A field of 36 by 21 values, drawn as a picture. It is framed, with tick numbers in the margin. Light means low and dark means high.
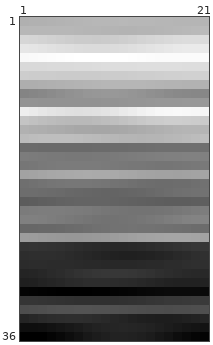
The grain runs across in streaks. The field climbs toward the bottom. Overall the values sit about 50% of the way up the scale.
